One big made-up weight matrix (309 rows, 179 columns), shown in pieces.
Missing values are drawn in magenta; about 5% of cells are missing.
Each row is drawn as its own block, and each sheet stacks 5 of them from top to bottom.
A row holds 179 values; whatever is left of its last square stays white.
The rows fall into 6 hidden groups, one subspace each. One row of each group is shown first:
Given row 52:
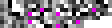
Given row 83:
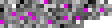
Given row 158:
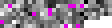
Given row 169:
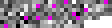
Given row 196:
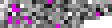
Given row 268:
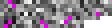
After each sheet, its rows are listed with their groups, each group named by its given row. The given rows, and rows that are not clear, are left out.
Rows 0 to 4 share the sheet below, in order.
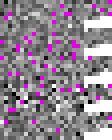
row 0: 196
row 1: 158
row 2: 158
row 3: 268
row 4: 83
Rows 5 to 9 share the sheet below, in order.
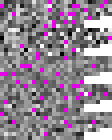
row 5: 196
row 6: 83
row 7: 158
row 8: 52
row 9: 268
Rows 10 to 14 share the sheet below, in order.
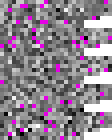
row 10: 158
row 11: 52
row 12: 52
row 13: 169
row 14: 196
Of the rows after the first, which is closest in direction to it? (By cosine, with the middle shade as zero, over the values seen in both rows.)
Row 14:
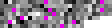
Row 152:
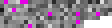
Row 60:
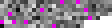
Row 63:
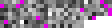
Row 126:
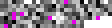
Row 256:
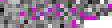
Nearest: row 152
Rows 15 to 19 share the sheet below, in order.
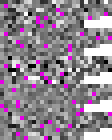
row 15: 268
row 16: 196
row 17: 52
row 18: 83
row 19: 52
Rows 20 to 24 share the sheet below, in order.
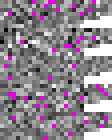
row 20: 169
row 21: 196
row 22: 196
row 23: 268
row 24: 158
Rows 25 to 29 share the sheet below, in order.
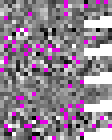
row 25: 158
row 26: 83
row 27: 196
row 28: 169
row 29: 52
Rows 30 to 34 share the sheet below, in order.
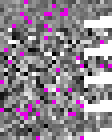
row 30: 83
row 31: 52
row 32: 268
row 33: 158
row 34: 169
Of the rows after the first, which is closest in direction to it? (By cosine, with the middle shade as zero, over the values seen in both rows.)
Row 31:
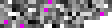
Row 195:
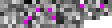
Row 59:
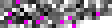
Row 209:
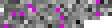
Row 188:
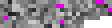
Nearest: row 195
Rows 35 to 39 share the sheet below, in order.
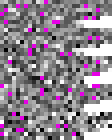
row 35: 268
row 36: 268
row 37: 52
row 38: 196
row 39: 83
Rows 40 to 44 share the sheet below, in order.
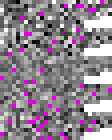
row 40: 83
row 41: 196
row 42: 158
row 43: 169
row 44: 196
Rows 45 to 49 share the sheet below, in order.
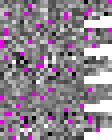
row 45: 158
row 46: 169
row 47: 83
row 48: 52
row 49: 169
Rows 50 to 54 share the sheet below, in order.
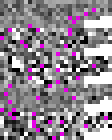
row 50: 158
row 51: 52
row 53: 158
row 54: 83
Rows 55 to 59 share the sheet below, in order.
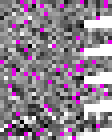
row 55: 169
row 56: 196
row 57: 268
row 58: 52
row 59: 169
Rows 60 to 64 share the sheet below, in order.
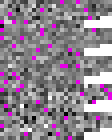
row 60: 52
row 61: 169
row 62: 268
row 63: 158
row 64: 169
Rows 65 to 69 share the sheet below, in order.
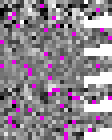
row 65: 158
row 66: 52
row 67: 83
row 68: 158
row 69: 268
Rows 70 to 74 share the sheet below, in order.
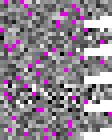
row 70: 268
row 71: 83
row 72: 268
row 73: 196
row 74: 268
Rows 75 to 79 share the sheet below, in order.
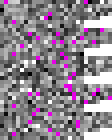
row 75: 83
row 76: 169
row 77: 169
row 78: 196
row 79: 196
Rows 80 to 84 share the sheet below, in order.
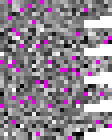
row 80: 52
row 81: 52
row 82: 52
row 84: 268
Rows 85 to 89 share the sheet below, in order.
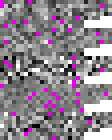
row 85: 158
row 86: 169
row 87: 196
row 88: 83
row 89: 196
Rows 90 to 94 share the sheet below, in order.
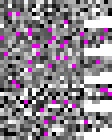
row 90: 52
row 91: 158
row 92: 268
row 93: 169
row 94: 268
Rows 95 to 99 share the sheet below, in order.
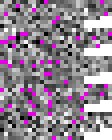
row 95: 52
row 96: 196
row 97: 52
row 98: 158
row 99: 196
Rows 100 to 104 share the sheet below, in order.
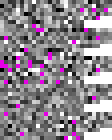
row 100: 196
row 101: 169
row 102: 196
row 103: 268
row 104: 196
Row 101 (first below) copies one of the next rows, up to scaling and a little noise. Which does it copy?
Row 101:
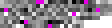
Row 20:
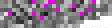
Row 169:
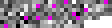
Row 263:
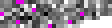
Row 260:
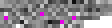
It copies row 260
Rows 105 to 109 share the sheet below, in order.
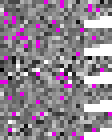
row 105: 83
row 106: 158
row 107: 196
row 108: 83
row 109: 268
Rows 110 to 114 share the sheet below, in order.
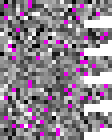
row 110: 196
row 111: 52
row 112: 268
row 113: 196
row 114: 268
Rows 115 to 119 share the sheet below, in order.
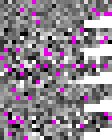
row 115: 268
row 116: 196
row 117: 169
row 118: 158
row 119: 52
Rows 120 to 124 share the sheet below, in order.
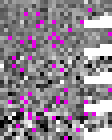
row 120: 158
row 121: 169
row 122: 83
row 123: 268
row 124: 158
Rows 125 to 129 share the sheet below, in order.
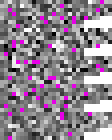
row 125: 196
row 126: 268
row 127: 52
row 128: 52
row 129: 52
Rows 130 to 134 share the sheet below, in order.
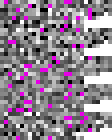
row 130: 158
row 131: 158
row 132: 169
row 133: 158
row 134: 268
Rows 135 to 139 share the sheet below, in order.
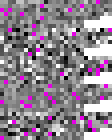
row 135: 158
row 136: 83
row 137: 196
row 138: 83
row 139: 268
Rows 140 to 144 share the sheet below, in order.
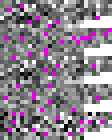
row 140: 169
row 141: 196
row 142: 169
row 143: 268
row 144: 196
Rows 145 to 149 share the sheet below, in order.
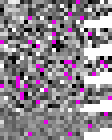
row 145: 83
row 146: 268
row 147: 83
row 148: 169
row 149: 83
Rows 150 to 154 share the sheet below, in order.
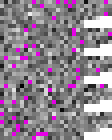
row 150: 196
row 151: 83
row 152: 83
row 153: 83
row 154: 83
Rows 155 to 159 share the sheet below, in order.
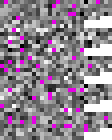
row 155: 158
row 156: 268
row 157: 196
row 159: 196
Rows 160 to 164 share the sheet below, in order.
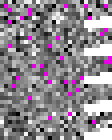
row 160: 268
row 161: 196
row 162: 52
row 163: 196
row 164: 83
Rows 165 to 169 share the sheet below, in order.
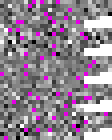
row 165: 52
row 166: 196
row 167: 52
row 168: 268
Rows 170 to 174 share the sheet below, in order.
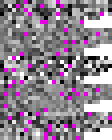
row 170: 158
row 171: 52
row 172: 83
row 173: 196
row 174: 158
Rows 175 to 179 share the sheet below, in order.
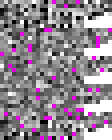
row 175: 158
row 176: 52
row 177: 83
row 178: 268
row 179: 158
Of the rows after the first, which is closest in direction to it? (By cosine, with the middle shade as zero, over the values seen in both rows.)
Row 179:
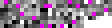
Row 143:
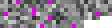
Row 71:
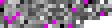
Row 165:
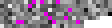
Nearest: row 165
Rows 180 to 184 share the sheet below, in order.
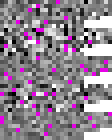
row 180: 158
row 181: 196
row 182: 196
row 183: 268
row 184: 52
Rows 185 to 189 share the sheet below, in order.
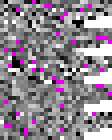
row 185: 268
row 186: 268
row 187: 52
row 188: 52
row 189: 83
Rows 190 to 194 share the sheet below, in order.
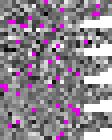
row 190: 169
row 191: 268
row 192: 52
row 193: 83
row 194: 52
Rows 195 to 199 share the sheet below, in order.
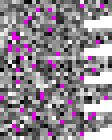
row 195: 268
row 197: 158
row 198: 268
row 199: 169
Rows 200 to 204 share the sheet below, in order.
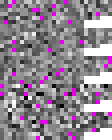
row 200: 268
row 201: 169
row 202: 196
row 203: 268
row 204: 52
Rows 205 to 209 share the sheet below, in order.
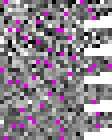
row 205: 83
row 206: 196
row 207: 52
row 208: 169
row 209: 83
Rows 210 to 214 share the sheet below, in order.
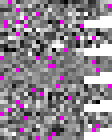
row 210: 169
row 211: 268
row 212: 169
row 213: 158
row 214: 268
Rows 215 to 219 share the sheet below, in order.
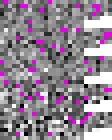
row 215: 158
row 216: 196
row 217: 169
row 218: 158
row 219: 158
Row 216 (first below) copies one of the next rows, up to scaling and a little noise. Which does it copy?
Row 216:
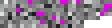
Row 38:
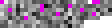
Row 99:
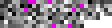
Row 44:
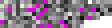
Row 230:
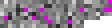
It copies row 230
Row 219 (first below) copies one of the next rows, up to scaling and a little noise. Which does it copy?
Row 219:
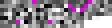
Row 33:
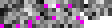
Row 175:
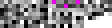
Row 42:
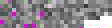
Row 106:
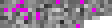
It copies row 106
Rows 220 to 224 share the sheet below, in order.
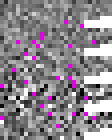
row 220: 196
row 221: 83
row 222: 268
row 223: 169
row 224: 83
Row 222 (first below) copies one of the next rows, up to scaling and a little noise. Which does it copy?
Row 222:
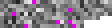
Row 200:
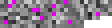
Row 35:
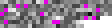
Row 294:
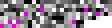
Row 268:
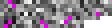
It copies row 268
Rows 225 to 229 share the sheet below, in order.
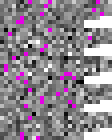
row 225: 83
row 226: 196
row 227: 169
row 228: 169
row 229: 196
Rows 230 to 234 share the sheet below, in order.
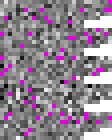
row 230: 196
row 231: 52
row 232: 83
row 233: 196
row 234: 169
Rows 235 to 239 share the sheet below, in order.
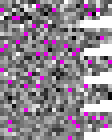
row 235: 169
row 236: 169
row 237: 268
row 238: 52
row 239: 268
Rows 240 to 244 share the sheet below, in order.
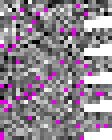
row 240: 158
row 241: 196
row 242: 196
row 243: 196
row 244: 169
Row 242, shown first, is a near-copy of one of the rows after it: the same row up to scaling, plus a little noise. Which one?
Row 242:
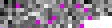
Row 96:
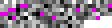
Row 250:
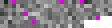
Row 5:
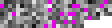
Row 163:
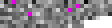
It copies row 250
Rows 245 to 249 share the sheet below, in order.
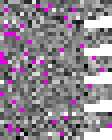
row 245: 268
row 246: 83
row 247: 52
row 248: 52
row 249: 169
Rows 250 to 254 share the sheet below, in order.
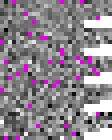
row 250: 196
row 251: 196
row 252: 196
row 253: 169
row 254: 83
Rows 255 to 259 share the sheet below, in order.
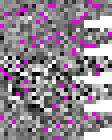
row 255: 169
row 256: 83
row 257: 268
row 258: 52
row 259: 196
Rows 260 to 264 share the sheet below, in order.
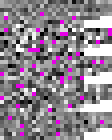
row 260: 169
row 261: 169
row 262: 268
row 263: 169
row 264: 52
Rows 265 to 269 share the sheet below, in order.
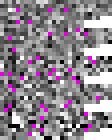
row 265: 268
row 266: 196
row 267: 83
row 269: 52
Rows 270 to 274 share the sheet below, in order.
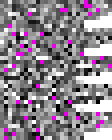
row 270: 52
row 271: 196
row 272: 268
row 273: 268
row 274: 52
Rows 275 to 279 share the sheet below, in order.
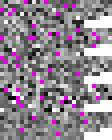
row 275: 268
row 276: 52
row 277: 158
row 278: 52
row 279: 196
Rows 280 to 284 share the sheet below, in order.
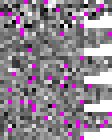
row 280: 158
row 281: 169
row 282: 52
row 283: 169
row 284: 196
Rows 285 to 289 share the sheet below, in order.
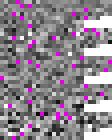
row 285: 268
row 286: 196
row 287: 268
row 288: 268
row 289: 268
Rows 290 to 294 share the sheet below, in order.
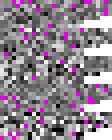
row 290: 169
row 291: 268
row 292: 158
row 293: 268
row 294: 268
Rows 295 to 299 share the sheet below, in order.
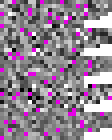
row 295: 52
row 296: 52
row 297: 196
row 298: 196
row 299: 52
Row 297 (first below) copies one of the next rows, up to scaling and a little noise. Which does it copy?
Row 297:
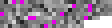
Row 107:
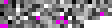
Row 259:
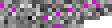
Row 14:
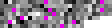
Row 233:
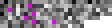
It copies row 14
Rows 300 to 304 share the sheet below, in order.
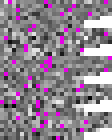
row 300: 196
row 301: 52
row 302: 268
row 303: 268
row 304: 158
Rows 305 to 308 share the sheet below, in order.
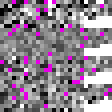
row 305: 158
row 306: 268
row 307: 158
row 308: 158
